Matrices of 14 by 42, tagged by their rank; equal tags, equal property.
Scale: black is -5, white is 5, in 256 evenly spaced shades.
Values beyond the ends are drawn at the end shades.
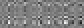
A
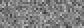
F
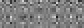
A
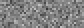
F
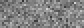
F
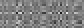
A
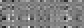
A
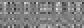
A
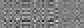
A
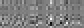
A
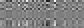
A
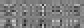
A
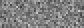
F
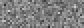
F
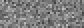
F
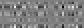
A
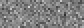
F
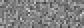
F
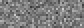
F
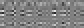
A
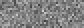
F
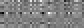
A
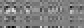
A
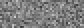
F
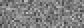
F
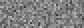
F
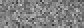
F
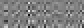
A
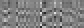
A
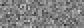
F
